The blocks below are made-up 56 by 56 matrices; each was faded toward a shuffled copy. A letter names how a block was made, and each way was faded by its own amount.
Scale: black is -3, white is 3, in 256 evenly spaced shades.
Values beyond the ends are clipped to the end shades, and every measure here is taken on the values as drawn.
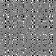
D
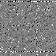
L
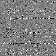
L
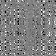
D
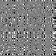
D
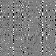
D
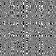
D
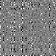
D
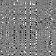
D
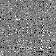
L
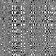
D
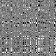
D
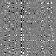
D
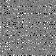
L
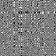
D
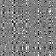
D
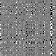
D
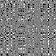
D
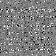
L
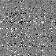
L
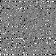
L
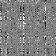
D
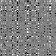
D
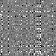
D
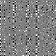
D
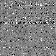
L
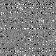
L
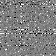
L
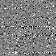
L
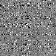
L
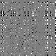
D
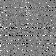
L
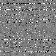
L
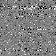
L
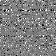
L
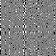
D
